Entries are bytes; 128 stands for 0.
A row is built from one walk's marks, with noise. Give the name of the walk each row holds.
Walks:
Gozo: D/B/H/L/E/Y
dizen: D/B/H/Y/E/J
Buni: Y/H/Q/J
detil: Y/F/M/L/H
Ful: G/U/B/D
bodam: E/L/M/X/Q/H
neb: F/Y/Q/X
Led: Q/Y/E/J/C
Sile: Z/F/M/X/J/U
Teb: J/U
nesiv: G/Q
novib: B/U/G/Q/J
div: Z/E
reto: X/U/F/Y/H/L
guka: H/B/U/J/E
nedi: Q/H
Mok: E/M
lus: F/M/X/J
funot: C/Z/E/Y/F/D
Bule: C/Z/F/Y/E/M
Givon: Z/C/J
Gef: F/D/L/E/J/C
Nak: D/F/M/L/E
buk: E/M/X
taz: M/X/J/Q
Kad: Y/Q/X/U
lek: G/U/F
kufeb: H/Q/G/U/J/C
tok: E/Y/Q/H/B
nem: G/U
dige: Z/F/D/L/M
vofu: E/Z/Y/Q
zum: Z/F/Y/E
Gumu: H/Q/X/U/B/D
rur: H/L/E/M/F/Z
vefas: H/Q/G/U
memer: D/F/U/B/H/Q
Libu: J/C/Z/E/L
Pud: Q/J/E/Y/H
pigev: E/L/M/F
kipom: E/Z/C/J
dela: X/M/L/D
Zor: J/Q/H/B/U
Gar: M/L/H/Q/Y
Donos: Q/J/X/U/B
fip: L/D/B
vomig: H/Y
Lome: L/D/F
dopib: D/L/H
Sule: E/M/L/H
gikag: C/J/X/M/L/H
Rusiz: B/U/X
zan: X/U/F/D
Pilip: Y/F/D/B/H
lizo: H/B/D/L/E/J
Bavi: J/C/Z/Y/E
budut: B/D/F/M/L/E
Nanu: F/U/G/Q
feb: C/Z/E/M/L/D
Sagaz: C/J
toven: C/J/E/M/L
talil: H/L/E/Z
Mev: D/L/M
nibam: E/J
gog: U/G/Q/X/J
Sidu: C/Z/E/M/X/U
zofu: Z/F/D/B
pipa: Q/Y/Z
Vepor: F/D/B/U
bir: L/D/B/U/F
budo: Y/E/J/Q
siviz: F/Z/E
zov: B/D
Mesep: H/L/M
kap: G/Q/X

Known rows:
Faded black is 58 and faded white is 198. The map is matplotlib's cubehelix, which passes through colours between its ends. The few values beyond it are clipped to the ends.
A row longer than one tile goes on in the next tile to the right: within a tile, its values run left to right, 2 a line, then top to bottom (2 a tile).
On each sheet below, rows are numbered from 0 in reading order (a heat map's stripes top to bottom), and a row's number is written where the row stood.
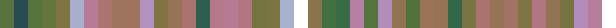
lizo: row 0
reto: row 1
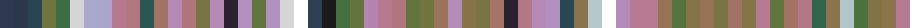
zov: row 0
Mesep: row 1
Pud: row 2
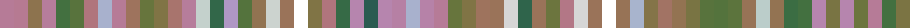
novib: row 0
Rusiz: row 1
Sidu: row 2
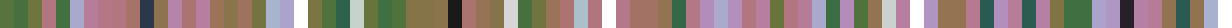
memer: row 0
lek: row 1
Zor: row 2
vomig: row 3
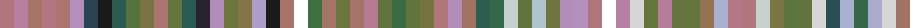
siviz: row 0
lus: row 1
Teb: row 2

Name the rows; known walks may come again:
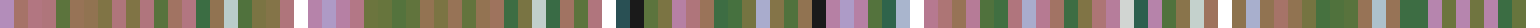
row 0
Pud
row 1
budo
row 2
Sule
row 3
novib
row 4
Sidu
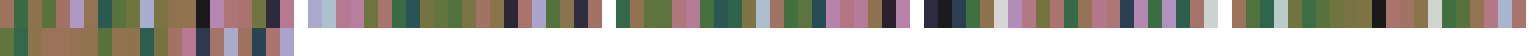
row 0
talil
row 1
vofu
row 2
feb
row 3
fip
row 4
lek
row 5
Gar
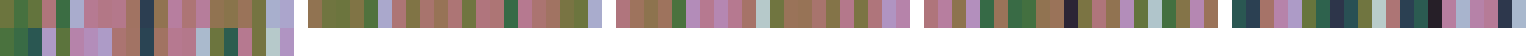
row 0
memer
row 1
dizen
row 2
guka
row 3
neb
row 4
Mok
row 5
Ful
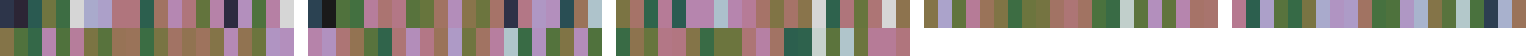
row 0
zov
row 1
Mesep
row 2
Rusiz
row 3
Sile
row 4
nedi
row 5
reto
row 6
kufeb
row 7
lus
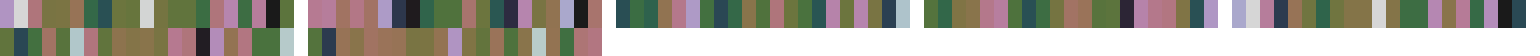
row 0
Bavi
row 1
siviz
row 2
dige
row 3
rur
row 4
Givon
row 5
Gozo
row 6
bodam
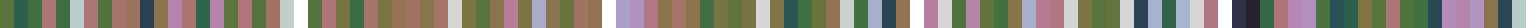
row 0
Pilip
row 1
gikag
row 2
nibam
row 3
Teb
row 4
Nak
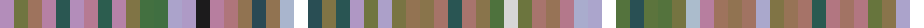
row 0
vomig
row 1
zan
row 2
lizo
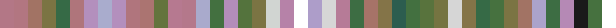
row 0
Zor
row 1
kipom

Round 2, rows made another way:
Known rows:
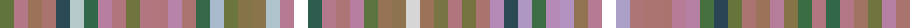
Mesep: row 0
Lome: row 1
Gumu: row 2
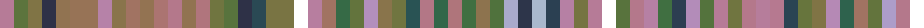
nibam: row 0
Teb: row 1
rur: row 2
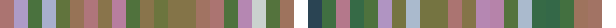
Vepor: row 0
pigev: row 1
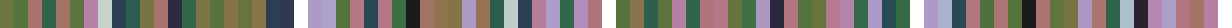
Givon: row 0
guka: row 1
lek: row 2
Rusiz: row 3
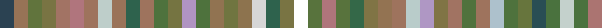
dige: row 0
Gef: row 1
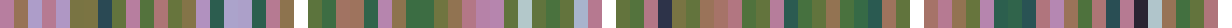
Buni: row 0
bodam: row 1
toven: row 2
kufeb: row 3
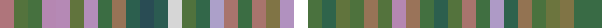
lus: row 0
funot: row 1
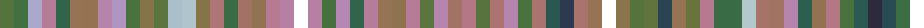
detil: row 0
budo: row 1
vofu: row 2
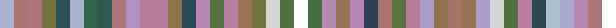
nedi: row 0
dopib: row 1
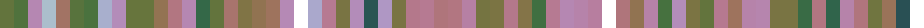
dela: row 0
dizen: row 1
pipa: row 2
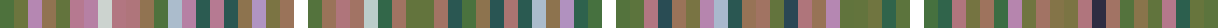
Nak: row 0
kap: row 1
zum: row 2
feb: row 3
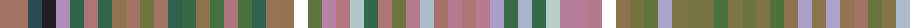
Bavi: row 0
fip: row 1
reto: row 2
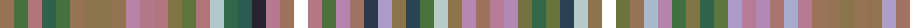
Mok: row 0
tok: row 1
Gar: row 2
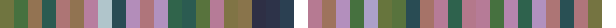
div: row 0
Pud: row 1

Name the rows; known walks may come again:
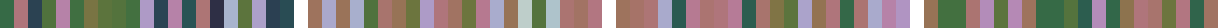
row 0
nem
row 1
bir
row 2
Pilip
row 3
Sile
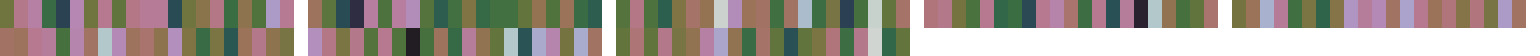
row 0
rur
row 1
Sagaz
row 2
Gef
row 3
kufeb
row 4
Gar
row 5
budut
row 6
Zor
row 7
zofu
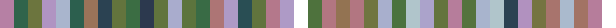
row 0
taz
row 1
Mev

